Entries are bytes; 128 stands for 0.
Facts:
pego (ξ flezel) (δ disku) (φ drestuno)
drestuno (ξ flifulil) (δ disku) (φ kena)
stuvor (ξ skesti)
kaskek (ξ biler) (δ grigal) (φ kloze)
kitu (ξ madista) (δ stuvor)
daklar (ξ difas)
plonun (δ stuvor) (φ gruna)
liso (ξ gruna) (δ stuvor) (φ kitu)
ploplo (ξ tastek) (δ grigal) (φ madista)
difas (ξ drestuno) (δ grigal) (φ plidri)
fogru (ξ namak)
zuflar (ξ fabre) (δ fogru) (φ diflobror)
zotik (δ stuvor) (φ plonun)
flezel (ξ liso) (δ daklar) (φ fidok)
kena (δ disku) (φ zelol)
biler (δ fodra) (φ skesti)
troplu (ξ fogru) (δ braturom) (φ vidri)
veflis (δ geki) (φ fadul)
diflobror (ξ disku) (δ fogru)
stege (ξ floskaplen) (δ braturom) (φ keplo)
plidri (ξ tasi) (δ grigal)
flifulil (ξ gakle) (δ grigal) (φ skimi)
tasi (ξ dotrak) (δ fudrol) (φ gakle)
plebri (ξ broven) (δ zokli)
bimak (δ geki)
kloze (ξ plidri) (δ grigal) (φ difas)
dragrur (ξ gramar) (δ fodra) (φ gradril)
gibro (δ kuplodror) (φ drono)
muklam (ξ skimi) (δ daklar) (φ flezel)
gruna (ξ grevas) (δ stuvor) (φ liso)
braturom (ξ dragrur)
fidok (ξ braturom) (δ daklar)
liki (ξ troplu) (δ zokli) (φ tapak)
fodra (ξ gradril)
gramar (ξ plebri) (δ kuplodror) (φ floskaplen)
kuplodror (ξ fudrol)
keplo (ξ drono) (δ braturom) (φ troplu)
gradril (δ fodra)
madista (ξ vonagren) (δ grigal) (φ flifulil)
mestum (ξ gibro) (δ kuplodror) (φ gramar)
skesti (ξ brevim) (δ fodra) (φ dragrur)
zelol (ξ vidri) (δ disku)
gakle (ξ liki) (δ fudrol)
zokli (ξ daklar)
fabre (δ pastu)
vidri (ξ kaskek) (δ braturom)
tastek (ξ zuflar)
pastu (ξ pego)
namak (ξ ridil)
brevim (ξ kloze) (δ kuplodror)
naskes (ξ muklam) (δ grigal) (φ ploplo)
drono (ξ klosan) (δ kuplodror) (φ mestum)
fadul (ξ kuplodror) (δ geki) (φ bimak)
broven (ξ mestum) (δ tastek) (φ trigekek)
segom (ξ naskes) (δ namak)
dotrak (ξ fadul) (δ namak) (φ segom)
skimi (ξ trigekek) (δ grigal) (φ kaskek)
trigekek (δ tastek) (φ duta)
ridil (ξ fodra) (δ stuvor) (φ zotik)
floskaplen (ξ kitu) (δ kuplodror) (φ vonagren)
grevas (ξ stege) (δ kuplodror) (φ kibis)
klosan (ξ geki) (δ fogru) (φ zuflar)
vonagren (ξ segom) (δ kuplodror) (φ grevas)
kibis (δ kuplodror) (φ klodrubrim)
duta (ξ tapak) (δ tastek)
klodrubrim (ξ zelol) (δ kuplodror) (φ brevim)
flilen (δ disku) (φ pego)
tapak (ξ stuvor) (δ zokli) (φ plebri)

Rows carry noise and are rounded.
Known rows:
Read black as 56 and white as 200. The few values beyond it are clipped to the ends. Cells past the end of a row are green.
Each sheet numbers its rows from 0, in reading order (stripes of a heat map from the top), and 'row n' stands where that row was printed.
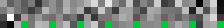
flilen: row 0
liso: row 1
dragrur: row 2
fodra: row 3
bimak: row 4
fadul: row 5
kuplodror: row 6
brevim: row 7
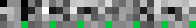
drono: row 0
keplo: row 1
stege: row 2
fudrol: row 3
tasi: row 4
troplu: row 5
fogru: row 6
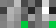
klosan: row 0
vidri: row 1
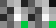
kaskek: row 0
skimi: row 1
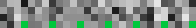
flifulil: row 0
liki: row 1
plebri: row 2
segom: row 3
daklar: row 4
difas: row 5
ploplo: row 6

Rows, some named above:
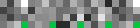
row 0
kitu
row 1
plebri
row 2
zelol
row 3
ploplo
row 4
kitu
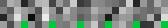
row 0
ploplo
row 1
madista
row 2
liki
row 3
skesti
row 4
muklam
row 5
zelol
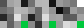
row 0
naskes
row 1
flifulil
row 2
stuvor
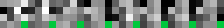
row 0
braturom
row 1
vidri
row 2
muklam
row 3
drono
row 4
madista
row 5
kibis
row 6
kibis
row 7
floskaplen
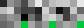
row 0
gibro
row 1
grigal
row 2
namak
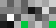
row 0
kena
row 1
pastu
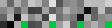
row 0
drestuno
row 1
disku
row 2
skesti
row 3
geki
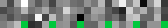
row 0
kitu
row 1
pego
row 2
biler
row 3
gakle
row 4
grigal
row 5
klodrubrim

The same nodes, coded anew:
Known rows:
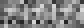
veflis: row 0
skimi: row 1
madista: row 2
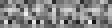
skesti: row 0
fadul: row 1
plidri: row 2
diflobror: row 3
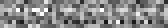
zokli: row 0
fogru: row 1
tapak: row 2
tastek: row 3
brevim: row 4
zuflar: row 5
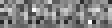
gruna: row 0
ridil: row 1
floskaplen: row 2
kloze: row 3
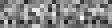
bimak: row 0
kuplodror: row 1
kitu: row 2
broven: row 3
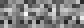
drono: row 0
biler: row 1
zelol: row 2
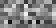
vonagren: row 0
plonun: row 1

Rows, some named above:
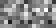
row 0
vonagren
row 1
geki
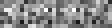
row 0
kuplodror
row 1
fodra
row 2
grigal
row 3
stege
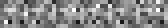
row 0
brevim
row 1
madista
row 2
grigal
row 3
muklam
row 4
keplo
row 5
stuvor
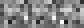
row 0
kitu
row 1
kitu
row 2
kloze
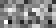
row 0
brevim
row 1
kuplodror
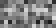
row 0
ploplo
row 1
plebri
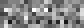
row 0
troplu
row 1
namak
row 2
gradril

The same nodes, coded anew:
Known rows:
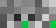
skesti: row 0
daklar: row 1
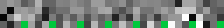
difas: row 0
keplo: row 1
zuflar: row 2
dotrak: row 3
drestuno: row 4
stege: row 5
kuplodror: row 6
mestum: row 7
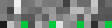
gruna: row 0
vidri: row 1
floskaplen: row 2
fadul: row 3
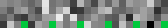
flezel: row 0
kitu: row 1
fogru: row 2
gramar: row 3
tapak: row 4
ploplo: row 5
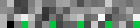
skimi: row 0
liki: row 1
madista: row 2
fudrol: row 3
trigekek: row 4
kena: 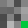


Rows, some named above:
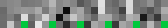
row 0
segom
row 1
braturom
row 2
difas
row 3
kitu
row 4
kitu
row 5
drestuno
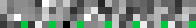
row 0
grigal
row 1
stuvor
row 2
ploplo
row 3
fodra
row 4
muklam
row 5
klodrubrim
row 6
brevim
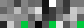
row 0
gradril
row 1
disku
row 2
brevim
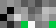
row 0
difas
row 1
vonagren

